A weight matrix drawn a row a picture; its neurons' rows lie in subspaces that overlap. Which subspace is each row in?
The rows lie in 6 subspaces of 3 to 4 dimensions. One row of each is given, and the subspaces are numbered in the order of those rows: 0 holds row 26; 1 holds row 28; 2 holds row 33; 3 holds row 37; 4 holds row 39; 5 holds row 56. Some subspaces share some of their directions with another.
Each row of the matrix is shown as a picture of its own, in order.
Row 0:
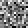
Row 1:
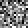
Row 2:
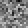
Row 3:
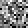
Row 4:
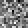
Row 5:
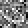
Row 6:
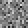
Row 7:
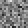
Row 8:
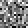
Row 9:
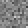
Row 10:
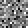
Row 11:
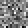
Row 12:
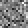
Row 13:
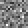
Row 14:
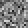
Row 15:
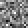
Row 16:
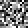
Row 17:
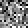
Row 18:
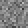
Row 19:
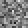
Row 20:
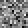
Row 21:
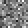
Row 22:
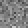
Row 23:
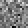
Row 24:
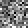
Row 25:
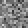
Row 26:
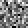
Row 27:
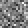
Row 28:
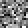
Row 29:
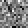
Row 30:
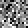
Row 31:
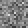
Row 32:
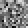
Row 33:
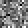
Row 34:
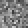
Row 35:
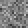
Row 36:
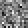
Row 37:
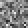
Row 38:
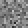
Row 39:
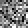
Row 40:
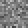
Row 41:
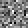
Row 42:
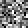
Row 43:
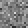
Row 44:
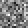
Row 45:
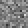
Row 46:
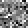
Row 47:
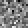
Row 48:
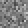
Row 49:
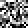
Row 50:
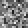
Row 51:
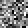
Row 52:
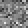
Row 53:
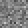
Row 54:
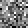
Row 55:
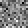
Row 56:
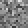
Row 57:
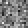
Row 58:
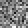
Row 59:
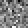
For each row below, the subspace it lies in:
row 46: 5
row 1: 0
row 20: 5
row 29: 1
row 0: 0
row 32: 1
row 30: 1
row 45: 3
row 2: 5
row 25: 2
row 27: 4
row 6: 2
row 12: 4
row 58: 4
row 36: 2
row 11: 1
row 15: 3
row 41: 2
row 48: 4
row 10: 1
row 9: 5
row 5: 4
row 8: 0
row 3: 4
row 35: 5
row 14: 3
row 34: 1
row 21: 2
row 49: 3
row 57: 2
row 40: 1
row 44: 4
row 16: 3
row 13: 3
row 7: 2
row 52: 5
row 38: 5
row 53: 5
